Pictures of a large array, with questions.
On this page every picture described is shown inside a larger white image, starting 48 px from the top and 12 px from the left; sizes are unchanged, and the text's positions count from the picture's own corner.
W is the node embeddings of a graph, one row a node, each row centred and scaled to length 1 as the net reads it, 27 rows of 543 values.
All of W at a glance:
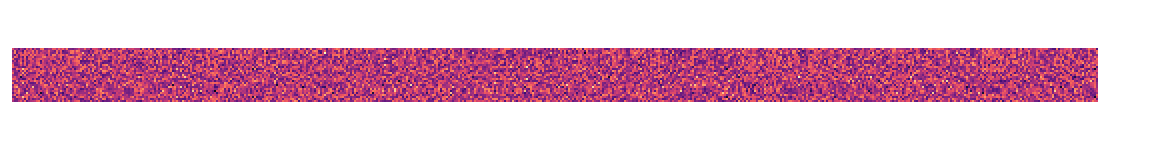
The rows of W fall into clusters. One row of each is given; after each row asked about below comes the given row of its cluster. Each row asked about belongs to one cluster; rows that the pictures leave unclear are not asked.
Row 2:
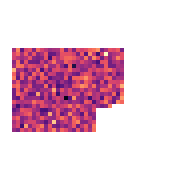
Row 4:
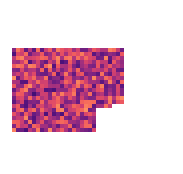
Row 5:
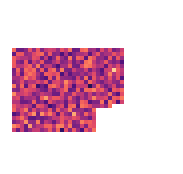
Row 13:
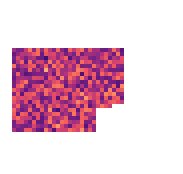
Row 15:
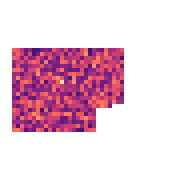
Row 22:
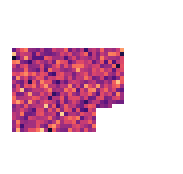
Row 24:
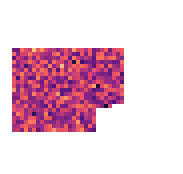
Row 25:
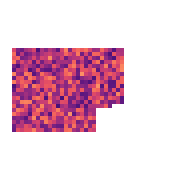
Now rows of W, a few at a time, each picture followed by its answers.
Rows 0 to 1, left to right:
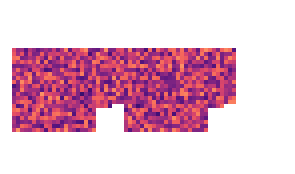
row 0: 15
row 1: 2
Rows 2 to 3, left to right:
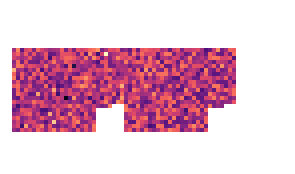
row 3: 24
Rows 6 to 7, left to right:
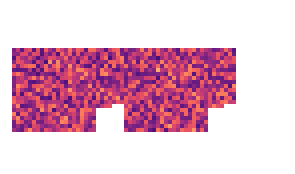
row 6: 13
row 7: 13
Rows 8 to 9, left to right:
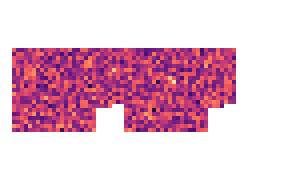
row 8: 5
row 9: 15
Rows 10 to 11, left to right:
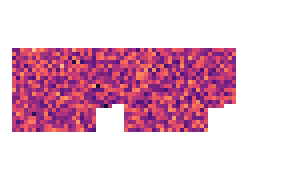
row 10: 24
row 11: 5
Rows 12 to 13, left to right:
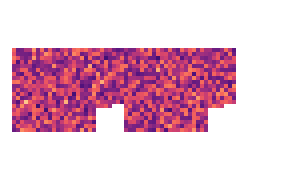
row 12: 25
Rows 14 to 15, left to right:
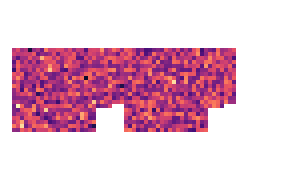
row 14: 2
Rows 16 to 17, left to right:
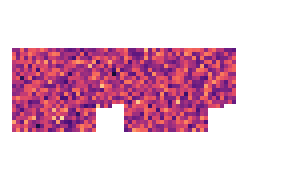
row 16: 24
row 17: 25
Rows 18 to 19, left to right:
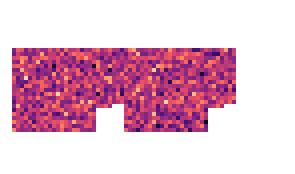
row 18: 4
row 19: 4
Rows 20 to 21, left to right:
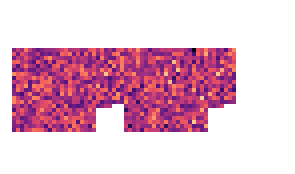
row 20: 22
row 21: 22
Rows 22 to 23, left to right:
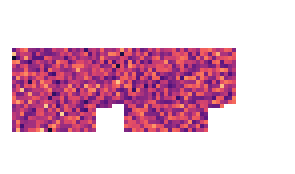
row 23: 2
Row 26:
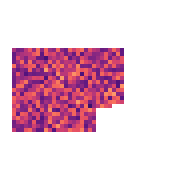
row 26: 13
